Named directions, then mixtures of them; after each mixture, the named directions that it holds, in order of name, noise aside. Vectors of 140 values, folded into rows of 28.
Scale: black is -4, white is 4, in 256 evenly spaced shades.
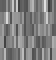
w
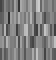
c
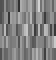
c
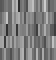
c, w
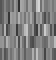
c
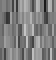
c, w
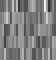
w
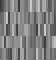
c, w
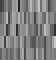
c, w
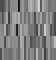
c, w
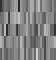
c, w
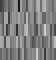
c, w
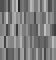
c, w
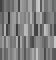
c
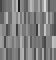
c, w
